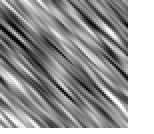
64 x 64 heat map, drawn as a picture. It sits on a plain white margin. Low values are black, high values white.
The ninth with the highest average is the bottom left. The grain runs diagonally down to the right. Overall the values sit about 50% of the way up the scale. No overall slope runs across the table. No row or column stands out. The halves do not mirror each other.
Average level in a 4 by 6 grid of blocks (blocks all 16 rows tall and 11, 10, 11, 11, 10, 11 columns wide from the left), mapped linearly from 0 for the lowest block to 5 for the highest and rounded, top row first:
154322 | 102442 | 422233 | 542334
